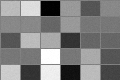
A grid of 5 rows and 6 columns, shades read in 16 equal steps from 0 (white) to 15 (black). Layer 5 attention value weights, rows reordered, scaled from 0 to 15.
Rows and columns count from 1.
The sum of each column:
32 33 30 46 36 45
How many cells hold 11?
1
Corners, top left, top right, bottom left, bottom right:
4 7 3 11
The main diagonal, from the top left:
4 7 5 8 4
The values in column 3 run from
0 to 15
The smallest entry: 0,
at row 4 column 3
